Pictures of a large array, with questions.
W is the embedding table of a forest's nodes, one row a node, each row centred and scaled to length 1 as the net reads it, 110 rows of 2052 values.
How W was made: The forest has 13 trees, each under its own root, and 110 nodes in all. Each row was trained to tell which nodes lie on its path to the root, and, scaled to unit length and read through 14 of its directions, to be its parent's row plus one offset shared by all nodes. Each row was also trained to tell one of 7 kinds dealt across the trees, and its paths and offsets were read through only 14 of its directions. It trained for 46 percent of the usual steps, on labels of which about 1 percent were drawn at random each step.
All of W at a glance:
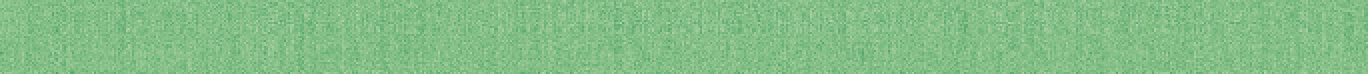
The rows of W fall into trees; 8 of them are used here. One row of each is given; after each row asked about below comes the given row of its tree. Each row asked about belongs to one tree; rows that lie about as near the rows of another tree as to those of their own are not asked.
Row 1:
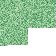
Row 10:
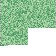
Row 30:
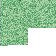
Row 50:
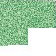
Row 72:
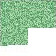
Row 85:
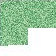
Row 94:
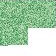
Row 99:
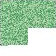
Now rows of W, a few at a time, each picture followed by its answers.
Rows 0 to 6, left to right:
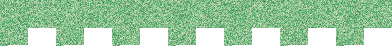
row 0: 30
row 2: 72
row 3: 99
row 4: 99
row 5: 1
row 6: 72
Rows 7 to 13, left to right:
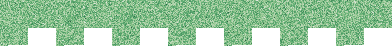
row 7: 50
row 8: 72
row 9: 72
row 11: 94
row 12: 1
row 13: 1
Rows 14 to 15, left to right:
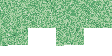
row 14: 94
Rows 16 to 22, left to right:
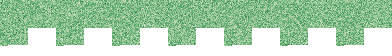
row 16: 94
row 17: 30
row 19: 72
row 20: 72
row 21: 30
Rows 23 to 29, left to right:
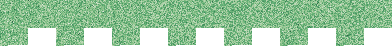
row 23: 94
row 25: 94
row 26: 72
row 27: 99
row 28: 30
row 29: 30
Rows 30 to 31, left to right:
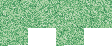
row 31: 1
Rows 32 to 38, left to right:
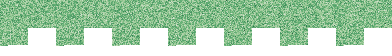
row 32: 72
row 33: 99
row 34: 99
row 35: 50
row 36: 30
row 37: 94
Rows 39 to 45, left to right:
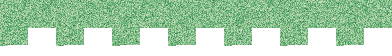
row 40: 94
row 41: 72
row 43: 72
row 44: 30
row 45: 72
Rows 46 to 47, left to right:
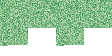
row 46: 72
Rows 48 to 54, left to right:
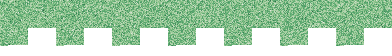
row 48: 72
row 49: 99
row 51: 30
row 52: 30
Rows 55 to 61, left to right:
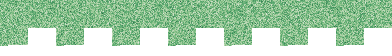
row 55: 85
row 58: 30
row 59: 99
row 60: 72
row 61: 30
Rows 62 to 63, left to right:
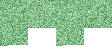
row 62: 30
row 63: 1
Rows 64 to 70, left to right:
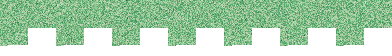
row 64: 50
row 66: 30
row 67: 10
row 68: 85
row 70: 30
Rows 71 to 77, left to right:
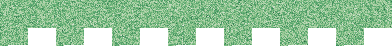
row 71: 94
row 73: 30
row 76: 85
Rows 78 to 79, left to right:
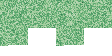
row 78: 10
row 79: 1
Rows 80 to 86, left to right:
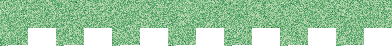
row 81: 99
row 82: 85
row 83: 1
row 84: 99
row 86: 1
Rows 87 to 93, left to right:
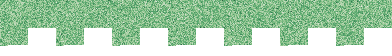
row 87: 1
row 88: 1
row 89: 99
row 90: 1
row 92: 50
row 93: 10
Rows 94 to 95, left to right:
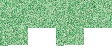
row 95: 94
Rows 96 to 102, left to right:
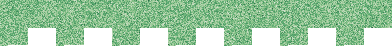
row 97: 85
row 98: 1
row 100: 1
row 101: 94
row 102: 1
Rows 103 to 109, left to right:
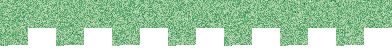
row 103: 94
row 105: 99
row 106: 10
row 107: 10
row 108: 1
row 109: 72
